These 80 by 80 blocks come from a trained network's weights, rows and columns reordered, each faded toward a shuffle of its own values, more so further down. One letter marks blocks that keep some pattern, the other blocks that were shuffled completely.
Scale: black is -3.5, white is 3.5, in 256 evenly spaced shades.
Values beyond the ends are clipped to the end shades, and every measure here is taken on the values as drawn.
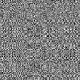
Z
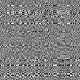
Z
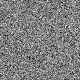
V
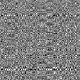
Z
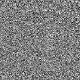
Z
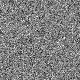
V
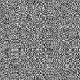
Z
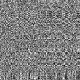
Z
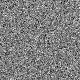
V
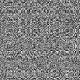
Z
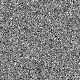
V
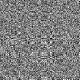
Z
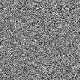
Z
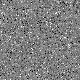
V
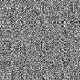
Z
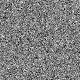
V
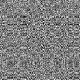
Z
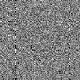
Z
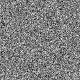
V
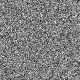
V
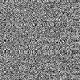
Z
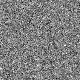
V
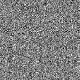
Z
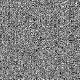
Z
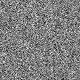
V
